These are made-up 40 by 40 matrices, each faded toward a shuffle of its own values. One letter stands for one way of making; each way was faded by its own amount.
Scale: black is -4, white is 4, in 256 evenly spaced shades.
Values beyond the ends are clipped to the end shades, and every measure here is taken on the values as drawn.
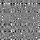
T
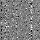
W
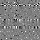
T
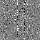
W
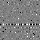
T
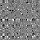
T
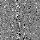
W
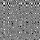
T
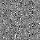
W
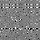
T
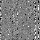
W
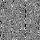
W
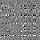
T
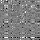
T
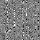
W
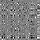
T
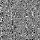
W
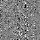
W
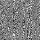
W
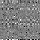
T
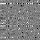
T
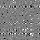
T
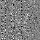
W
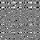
T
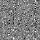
W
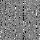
W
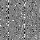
W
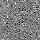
W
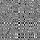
T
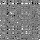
T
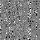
W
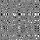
T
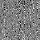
W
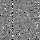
W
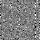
W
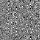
W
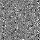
W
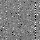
W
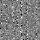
W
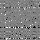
T
